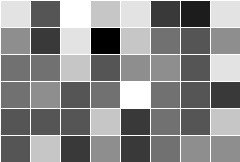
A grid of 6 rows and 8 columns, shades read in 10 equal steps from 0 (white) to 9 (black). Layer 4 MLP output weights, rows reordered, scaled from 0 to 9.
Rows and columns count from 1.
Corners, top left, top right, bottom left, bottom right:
1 1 6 4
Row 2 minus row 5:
-2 1 -5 7 -5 0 0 2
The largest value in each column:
6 7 7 9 7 7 8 7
